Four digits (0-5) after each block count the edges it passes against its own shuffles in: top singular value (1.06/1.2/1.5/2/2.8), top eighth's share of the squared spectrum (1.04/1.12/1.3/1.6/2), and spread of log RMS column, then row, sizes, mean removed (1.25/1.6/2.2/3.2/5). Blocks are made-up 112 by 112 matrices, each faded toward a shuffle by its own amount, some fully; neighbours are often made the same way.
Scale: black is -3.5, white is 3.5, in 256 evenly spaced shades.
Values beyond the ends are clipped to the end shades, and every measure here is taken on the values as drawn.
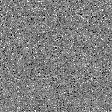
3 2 1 1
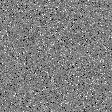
1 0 0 0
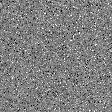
0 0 0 0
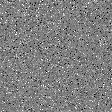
0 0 0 0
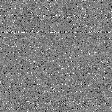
2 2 0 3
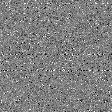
2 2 0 2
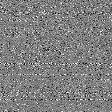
2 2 0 3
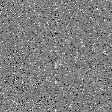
3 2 1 0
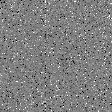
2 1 1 0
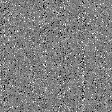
1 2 3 0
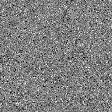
3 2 0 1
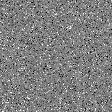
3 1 0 0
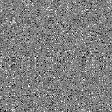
4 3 2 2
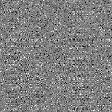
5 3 2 2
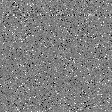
3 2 0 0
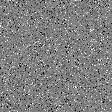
2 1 0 0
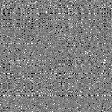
5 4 2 3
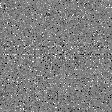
3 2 0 1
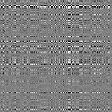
5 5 4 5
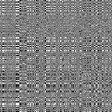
5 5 4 4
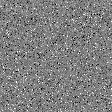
0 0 0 0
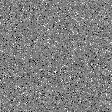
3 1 0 0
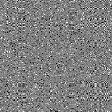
5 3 2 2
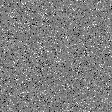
0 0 0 0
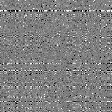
5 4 2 3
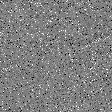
1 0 0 0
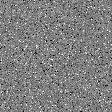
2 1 0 0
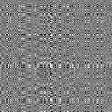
5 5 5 4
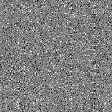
4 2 1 0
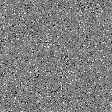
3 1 1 0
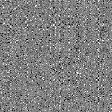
4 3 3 2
